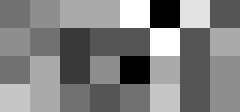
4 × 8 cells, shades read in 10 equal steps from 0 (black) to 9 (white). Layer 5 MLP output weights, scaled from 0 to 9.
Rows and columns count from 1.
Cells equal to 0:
2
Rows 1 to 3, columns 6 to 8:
0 8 3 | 9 3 6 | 6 3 5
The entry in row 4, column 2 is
6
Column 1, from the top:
4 5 4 7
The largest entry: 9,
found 2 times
